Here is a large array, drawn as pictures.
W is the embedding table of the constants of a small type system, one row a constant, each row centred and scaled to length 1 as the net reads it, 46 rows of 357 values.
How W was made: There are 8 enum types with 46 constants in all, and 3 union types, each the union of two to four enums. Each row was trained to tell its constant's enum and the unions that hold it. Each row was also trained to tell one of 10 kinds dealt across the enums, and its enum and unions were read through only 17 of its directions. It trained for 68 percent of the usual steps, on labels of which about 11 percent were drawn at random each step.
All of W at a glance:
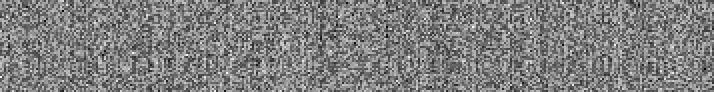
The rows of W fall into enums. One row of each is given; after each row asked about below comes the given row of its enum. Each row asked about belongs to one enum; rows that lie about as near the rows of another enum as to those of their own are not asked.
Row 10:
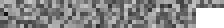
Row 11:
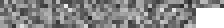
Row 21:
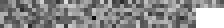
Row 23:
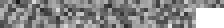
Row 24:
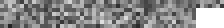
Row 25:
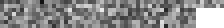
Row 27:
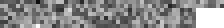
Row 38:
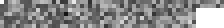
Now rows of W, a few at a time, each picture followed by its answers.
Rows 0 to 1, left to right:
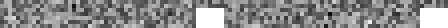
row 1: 38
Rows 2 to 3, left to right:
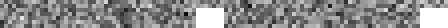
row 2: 23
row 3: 23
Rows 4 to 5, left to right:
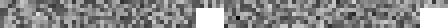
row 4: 27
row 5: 21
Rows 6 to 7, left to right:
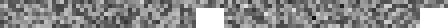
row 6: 27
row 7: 11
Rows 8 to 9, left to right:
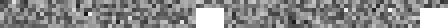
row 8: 25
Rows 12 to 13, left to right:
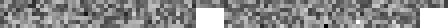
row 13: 21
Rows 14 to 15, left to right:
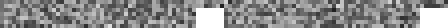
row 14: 25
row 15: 27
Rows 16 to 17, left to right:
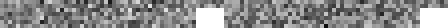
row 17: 38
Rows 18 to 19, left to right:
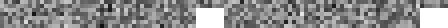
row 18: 27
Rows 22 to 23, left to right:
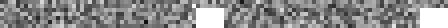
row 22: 24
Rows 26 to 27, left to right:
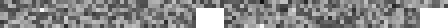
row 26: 21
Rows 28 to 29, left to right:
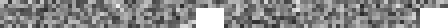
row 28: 11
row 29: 10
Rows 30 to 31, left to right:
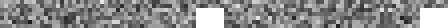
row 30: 10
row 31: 25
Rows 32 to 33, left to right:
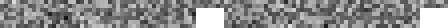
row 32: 25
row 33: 25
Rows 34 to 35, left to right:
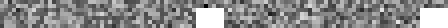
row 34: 27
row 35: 25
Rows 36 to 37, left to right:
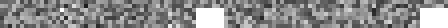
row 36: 27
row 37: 11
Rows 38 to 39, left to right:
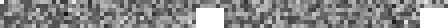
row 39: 10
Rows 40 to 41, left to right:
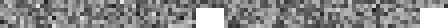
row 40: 24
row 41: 38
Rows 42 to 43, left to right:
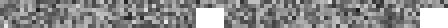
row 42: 21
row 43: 10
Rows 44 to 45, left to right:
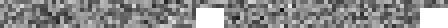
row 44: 23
